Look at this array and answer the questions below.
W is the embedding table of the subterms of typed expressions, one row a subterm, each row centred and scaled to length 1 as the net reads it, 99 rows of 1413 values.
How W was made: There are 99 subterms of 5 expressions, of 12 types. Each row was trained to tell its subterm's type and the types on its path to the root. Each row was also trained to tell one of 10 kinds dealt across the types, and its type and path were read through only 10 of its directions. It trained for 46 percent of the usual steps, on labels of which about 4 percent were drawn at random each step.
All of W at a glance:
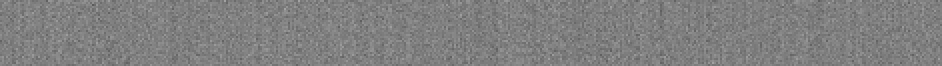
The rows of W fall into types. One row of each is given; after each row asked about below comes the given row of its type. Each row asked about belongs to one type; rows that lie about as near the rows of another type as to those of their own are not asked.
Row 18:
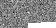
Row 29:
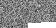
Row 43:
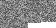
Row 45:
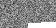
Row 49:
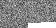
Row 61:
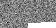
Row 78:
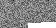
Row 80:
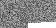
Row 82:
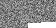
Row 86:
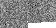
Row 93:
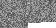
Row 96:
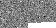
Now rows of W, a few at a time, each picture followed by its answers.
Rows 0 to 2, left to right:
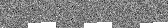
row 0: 18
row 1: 93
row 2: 82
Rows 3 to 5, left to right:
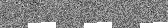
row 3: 61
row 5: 49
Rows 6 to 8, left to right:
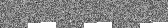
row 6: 43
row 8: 29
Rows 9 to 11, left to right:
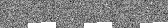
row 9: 49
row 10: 96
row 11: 18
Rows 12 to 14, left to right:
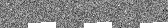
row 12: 80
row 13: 29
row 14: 80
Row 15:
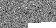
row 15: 29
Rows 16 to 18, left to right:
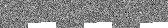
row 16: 29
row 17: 78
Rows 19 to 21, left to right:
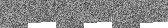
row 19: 61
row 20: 43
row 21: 80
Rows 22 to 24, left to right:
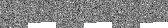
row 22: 93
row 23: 29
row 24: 96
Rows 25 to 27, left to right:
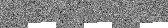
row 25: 93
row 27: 43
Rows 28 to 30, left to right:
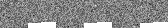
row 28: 45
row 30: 93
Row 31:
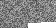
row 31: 49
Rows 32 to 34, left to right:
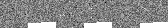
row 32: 43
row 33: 29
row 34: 49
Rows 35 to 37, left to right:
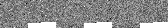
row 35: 82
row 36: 18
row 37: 61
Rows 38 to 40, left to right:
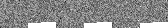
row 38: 78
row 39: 18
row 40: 29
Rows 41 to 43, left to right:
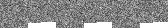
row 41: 29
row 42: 80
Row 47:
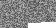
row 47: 61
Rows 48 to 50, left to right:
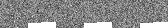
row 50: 82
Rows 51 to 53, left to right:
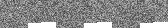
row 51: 78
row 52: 82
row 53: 86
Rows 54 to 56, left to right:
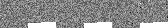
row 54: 49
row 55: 61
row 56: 45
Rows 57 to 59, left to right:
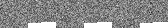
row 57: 82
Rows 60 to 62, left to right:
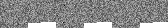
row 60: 80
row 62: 61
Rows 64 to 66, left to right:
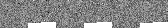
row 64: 45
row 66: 29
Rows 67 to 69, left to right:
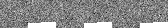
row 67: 93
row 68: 45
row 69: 86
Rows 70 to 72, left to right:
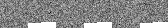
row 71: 49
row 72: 43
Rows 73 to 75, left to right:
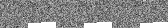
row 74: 93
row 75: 93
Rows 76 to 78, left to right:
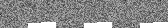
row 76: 82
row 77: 61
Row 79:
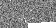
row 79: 61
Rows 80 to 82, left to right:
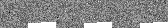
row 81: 18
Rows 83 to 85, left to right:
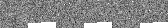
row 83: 43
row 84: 86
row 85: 96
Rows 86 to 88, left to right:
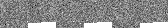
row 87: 93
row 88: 80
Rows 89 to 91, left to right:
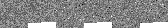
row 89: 82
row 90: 18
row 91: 96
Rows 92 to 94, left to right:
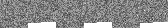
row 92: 93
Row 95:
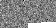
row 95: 49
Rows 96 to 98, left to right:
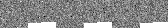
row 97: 45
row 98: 18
